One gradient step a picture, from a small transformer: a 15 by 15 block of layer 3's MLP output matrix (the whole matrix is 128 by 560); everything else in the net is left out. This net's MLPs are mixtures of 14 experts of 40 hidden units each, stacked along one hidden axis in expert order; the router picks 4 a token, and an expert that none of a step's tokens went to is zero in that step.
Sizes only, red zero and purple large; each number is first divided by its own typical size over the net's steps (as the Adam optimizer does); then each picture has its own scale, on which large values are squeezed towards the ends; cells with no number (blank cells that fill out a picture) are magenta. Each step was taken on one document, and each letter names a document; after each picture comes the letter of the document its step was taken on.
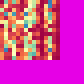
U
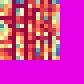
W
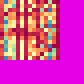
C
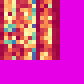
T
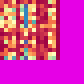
C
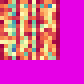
C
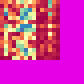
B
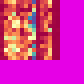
T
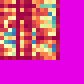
C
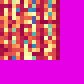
U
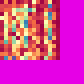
U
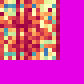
C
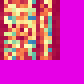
T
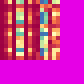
B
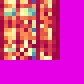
T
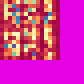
U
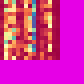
T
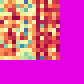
B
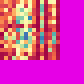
B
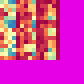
C
